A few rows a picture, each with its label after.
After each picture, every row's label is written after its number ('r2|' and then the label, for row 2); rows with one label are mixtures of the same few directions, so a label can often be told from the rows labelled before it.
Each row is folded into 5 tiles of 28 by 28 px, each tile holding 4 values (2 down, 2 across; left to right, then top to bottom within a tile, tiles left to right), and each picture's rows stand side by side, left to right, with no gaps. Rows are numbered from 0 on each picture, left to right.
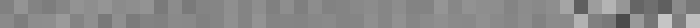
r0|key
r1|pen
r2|pen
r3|pen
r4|key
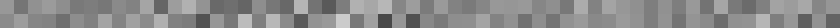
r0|key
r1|key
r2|key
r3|key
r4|pen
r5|key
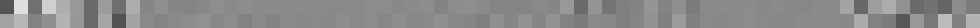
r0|pen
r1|key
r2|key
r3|key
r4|pen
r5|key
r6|key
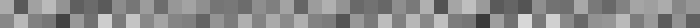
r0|key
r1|key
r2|key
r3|key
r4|key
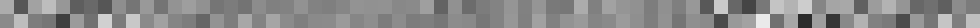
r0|key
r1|key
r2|key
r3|pen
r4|pen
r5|key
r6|key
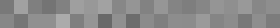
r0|key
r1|key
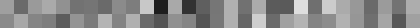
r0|key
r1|pen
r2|pen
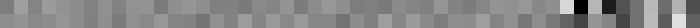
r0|pen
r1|key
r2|key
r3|key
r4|pen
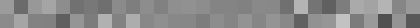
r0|key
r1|key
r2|key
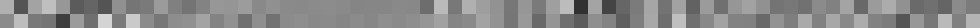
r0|key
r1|key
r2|key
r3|pen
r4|pen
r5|key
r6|key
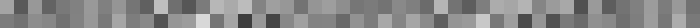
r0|pen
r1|key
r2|key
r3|key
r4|pen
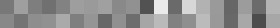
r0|key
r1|pen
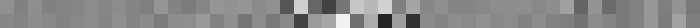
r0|pen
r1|key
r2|key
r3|key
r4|pen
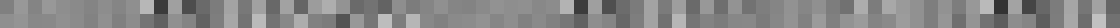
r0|pen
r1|pen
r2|key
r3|key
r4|pen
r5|pen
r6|pen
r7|pen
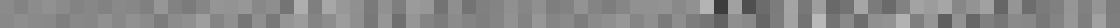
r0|key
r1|key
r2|pen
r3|pen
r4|key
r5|pen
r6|key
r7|pen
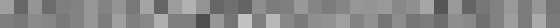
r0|pen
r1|key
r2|key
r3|pen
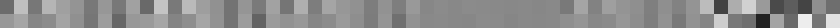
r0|pen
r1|pen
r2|pen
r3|pen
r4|pen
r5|key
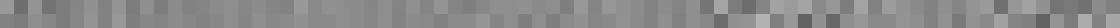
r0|pen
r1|pen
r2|pen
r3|key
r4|pen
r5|key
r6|pen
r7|key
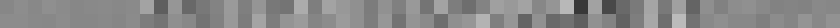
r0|pen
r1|pen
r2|pen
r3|key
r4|pen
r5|key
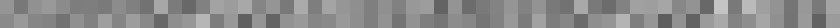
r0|key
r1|key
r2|pen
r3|pen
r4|key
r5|pen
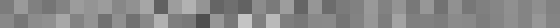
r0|key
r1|key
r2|pen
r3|pen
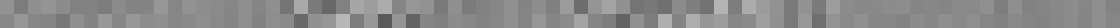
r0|key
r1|pen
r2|key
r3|pen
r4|key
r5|pen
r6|key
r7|pen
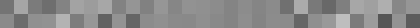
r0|key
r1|pen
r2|key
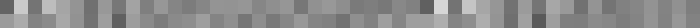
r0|pen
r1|key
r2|key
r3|pen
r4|pen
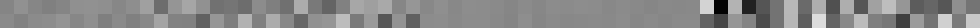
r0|key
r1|key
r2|key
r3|pen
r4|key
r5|pen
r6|key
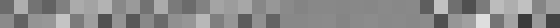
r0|key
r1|key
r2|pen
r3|key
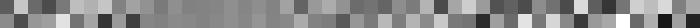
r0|key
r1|pen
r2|key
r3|key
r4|key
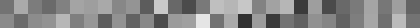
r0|key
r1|key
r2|pen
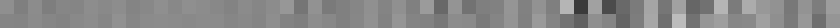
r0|pen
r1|pen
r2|pen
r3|pen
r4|pen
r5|pen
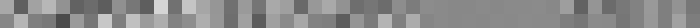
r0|key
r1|pen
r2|key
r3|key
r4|pen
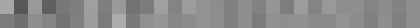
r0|pen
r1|pen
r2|pen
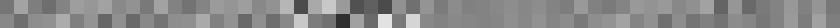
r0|key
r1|key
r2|key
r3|pen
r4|key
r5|pen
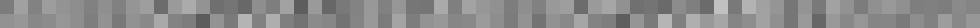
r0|pen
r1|key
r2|pen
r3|pen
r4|key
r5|pen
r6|key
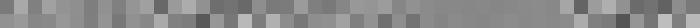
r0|pen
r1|key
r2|key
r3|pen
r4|key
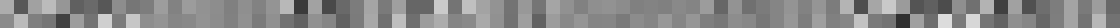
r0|key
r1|pen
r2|pen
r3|pen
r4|key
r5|pen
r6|key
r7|pen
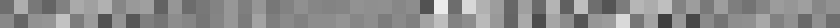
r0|key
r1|pen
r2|key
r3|pen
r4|key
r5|key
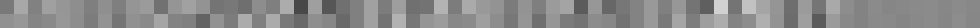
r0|pen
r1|key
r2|pen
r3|pen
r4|pen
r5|pen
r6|pen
